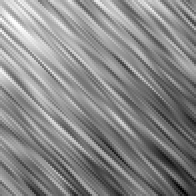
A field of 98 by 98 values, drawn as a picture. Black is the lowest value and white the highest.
Slope: up to the top left. Mirror symmetry: none. Ninth with the lowest average: bottom right. Odd rows or columns: none. Ninth with the highest average: top left.
